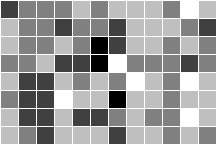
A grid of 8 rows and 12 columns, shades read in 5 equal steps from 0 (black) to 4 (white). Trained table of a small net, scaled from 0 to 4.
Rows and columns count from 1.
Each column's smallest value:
1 1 1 1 1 0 0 2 2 2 1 1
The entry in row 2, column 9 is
3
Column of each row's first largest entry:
11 1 1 7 8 4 11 1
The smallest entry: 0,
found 3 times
